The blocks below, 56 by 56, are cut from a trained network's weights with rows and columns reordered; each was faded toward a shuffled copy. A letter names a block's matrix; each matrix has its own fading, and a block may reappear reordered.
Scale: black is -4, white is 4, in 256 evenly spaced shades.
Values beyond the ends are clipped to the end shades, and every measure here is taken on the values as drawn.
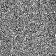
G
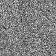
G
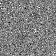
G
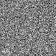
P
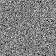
P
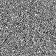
G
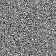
G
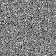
G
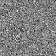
P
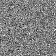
P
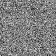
P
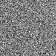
G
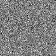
P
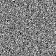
G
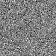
P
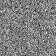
G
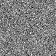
G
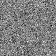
P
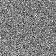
G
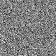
P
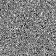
G
